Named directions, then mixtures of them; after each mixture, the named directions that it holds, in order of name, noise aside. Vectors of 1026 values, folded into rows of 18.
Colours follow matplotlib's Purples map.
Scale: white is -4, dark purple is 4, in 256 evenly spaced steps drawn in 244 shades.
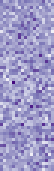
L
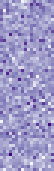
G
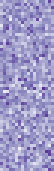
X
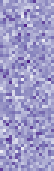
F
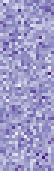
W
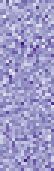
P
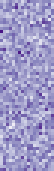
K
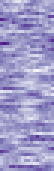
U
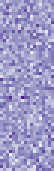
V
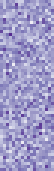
K, P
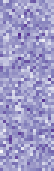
F, L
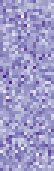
F, W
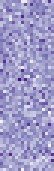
G, X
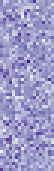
F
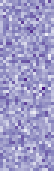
L, X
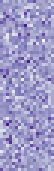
F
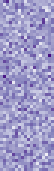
L, W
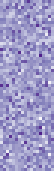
K, L, V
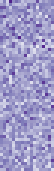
P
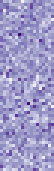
G, L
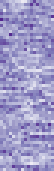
G, U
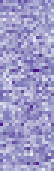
L, U
